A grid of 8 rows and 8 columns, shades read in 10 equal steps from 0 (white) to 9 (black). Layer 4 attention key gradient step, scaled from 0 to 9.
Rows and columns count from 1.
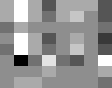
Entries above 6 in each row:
0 0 0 1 0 1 0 0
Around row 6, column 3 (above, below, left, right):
3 4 9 1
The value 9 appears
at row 6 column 2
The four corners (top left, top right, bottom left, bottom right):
3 6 4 5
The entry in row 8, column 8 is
5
